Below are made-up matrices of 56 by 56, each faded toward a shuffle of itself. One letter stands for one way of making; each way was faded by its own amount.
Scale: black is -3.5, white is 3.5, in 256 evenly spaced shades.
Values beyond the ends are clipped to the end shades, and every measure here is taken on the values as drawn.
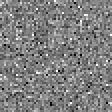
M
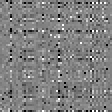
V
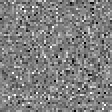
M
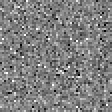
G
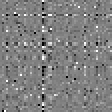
V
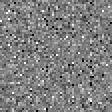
G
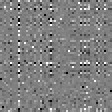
V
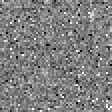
G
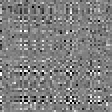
V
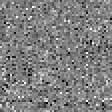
M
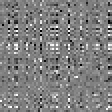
V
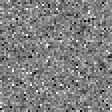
G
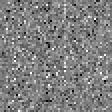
G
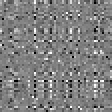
V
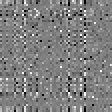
V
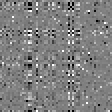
V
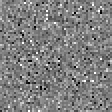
G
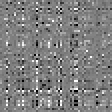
V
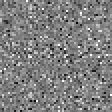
M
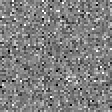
M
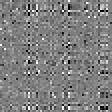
V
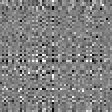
V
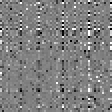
V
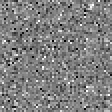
M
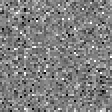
M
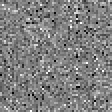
G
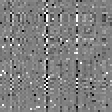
V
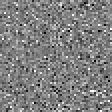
M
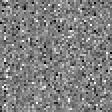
G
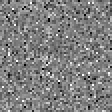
G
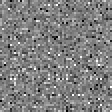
M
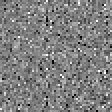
G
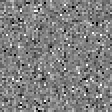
G
